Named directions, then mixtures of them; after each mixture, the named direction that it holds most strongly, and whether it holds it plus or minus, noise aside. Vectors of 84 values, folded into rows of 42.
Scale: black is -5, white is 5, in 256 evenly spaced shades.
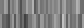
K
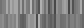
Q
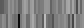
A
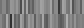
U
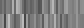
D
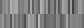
Q, plus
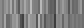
Q, plus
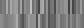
Q, plus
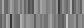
U, plus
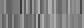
Q, minus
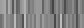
D, minus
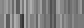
D, minus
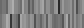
U, plus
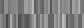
K, plus
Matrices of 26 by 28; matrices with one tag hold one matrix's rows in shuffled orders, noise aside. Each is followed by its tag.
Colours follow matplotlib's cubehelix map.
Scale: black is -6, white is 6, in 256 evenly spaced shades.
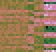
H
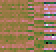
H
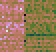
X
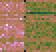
X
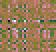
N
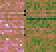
X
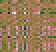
N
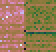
X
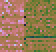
X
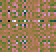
N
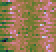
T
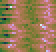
T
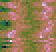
T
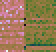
X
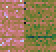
X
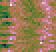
T
